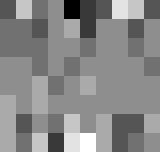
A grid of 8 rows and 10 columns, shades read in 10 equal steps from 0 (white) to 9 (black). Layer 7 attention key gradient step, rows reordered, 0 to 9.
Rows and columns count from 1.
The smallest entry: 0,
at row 8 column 6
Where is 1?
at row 1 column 8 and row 8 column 5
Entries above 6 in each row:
2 1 0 0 0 0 0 1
